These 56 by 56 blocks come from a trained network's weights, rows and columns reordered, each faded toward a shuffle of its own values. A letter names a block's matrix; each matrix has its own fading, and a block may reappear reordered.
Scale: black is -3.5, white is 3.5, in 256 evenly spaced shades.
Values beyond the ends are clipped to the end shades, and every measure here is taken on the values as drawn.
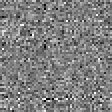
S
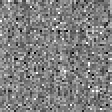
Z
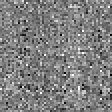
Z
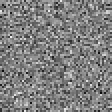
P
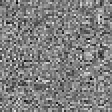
P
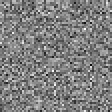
P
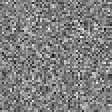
P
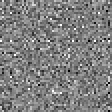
S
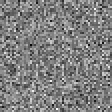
P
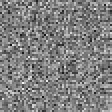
P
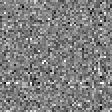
S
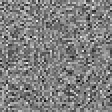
P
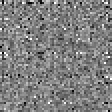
Z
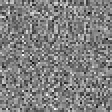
P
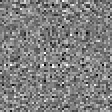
S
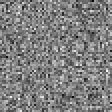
P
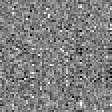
S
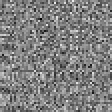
P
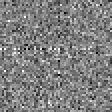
S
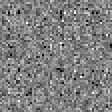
S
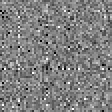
S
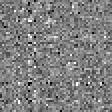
S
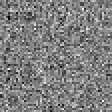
P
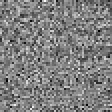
P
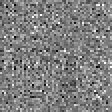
Z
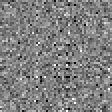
S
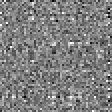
S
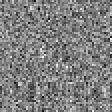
P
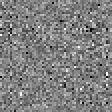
S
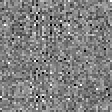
S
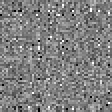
S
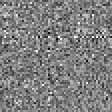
S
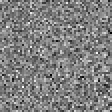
P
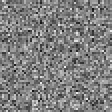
P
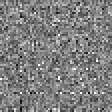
S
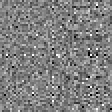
S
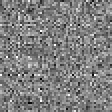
S
